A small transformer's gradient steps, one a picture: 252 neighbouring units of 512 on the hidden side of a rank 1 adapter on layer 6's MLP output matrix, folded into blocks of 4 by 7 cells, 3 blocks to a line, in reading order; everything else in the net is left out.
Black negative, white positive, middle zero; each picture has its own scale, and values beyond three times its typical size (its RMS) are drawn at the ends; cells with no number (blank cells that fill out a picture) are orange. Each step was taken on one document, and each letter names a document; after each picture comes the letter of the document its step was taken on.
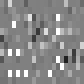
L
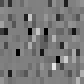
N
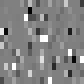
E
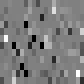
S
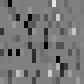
L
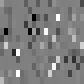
N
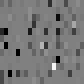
N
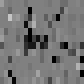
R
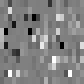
N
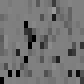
S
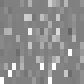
E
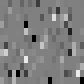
S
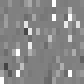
S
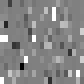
S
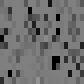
R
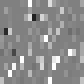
E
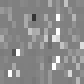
N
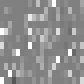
E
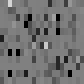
L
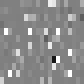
E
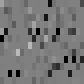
N
